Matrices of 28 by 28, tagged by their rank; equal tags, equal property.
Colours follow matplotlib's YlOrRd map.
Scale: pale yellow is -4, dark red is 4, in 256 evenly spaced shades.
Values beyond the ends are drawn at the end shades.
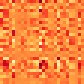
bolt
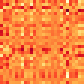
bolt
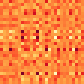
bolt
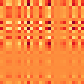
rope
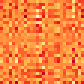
bolt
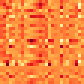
bolt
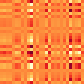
rope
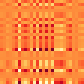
rope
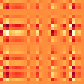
rope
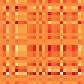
rope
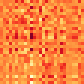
bolt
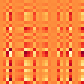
rope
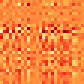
bolt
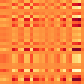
rope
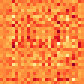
bolt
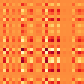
rope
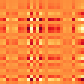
rope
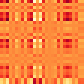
rope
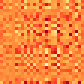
bolt
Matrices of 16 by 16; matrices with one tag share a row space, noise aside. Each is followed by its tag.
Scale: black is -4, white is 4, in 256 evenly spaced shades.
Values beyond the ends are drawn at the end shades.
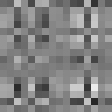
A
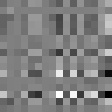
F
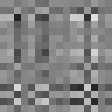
A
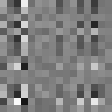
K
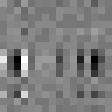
K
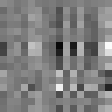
F
